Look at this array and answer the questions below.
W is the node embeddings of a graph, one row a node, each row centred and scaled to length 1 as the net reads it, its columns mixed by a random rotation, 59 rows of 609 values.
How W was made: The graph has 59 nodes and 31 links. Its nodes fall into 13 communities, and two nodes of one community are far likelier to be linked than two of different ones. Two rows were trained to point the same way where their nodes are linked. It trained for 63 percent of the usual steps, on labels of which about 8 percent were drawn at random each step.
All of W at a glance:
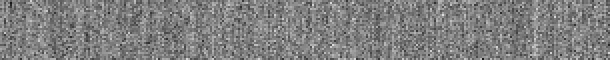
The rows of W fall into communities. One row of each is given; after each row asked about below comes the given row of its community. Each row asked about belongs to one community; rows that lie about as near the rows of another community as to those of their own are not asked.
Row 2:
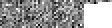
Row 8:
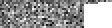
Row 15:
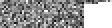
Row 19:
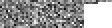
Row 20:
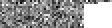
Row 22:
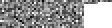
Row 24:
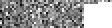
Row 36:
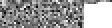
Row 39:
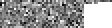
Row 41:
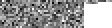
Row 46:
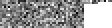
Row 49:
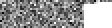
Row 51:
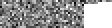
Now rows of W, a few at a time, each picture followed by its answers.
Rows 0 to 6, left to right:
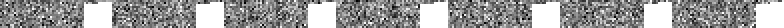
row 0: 8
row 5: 46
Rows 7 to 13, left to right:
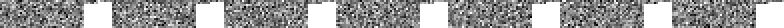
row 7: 49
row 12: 24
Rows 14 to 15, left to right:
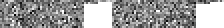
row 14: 8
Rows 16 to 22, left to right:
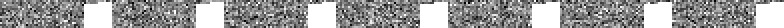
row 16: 51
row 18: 22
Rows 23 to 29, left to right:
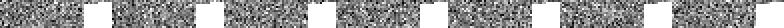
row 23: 24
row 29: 36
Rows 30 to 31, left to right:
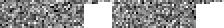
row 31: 15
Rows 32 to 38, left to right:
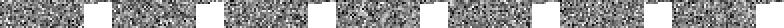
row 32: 39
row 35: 2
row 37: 41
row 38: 2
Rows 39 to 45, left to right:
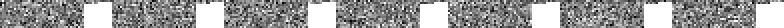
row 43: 20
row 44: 8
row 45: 49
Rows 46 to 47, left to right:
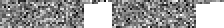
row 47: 19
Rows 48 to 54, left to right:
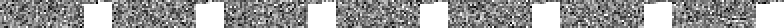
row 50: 24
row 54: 49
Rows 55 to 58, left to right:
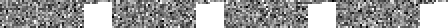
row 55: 19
